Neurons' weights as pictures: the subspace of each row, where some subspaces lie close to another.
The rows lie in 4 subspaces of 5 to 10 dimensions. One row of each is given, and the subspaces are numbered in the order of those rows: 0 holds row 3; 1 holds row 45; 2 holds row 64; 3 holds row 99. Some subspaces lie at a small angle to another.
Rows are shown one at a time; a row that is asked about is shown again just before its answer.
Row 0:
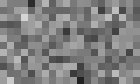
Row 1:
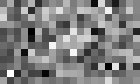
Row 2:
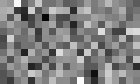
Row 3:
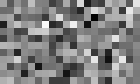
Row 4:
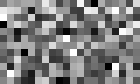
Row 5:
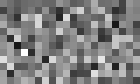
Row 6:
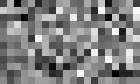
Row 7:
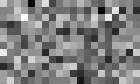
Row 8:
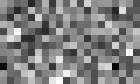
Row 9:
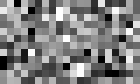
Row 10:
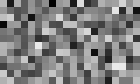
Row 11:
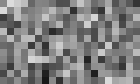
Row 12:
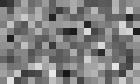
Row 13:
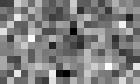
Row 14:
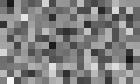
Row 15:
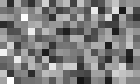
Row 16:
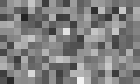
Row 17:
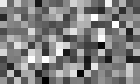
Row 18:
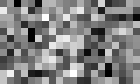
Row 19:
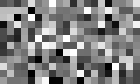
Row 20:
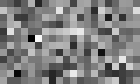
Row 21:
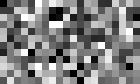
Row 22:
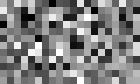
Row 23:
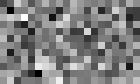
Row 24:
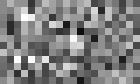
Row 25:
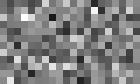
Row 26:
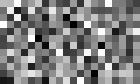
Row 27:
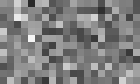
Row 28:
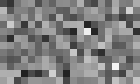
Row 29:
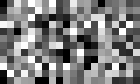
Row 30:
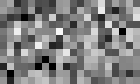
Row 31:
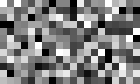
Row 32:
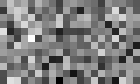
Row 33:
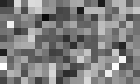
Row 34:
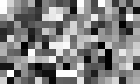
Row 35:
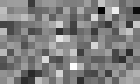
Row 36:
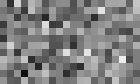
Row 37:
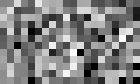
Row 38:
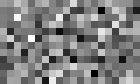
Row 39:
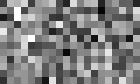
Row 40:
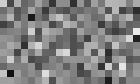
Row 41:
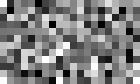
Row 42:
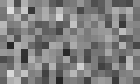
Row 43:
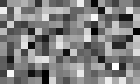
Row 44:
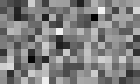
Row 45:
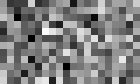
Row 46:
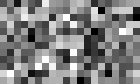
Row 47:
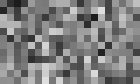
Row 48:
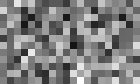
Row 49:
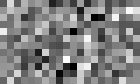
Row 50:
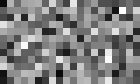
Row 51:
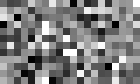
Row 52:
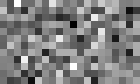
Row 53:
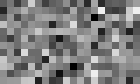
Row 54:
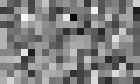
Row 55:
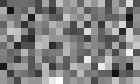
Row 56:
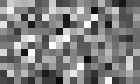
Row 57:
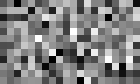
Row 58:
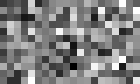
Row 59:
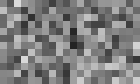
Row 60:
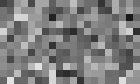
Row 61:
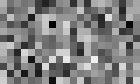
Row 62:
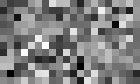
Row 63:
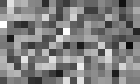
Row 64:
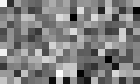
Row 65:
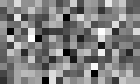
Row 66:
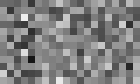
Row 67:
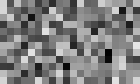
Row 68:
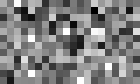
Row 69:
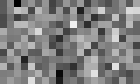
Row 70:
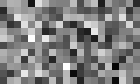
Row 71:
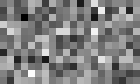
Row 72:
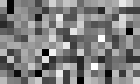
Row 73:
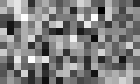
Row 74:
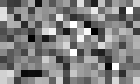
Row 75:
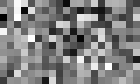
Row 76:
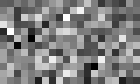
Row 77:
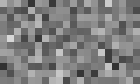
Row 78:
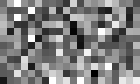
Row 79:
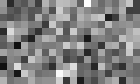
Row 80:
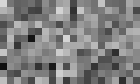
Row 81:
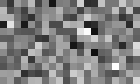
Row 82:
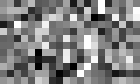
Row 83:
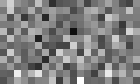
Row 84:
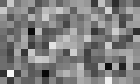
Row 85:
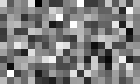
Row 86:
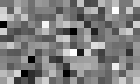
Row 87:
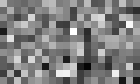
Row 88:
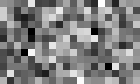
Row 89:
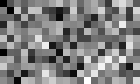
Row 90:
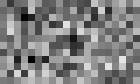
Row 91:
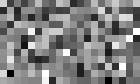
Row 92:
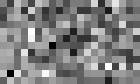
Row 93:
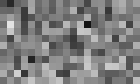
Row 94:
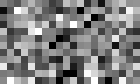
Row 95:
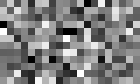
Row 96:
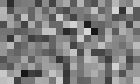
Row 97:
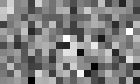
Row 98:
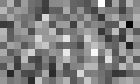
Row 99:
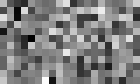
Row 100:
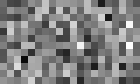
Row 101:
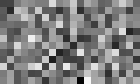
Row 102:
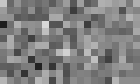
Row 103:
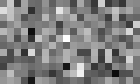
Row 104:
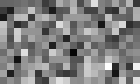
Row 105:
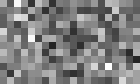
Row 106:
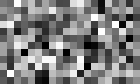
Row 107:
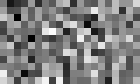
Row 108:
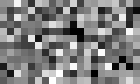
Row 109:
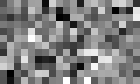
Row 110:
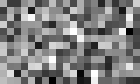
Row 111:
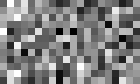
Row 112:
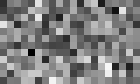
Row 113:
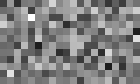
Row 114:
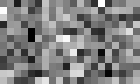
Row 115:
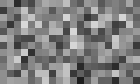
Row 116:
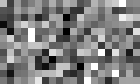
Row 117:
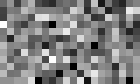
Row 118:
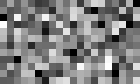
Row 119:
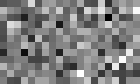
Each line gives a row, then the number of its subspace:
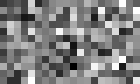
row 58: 2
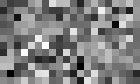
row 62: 0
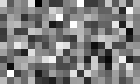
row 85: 0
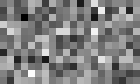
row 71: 3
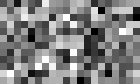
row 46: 0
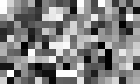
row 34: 1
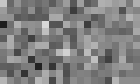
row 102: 0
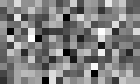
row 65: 2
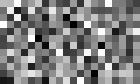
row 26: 2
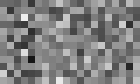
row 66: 0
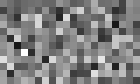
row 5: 2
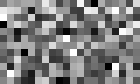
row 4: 0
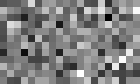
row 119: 0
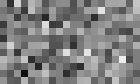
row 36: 0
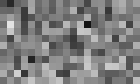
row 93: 3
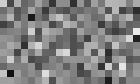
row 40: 3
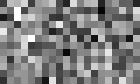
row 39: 3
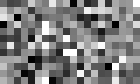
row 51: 0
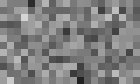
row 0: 1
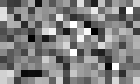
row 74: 1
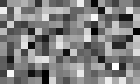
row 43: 3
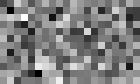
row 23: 2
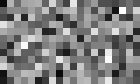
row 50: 1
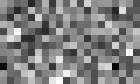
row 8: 0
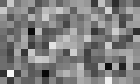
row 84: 3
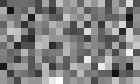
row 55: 2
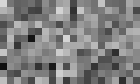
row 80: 2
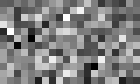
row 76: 2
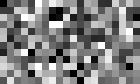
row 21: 0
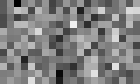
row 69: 2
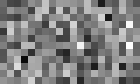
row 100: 2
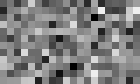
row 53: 0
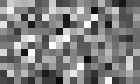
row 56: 0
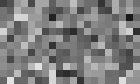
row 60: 1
